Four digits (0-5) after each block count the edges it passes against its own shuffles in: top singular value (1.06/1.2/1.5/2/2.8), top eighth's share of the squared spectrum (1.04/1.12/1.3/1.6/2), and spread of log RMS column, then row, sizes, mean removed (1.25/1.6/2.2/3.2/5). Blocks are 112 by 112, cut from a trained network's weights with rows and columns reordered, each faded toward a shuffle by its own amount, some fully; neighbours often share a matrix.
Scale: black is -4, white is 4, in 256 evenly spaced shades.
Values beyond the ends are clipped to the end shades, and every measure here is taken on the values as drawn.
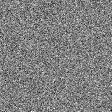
2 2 0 0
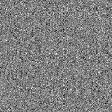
3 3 2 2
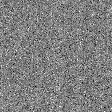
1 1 0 0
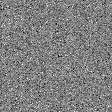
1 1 0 0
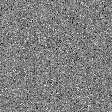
0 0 0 0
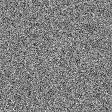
0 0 0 0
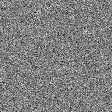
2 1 0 0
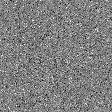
0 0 0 0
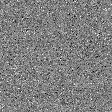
0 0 0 0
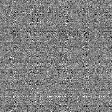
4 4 3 2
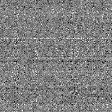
3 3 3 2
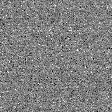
2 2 1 0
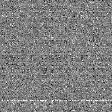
3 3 3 2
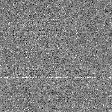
3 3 2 1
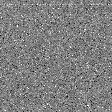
1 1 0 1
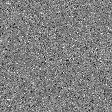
0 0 0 0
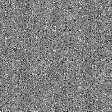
3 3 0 2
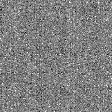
2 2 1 1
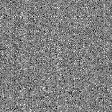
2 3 1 2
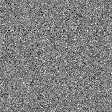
2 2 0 1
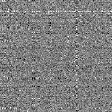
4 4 3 2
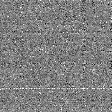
3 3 2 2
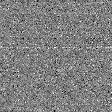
2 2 1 1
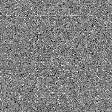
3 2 2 1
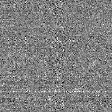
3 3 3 2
